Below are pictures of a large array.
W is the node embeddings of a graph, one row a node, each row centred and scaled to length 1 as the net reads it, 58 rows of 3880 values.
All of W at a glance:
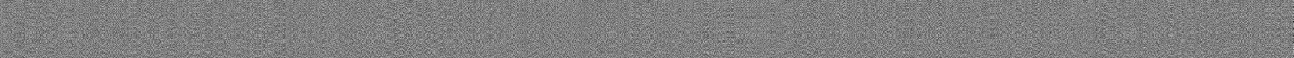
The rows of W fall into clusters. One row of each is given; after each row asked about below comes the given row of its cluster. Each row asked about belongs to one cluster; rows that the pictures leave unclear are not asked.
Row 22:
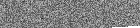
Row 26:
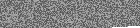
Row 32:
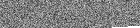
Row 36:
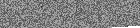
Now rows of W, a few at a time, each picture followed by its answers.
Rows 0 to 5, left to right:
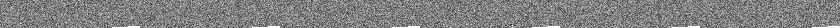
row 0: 26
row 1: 36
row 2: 26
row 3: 32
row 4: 36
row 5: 32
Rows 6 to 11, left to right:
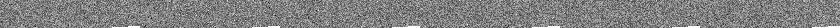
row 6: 36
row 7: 26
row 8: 32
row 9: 32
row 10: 22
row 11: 32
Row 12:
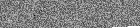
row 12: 26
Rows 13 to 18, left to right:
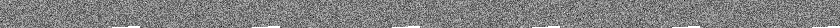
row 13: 36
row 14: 32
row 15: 32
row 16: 22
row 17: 22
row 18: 26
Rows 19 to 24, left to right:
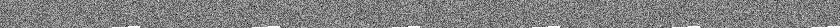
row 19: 36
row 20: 32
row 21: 36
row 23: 32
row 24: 36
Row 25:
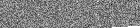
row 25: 32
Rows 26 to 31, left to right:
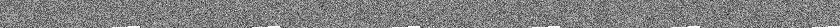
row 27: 22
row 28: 36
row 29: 36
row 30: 26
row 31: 32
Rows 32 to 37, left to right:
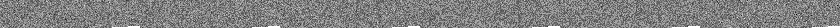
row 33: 22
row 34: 36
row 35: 36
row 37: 32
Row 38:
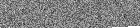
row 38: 36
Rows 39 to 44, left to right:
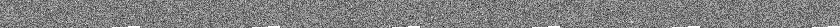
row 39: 26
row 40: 22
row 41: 22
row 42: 22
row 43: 26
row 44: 32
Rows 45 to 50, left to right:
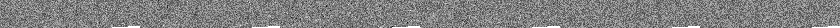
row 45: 36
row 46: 32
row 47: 22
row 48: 26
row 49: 36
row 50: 32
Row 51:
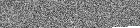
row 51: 26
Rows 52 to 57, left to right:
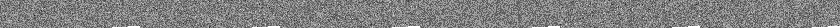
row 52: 26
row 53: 26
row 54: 32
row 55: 36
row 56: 22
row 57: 32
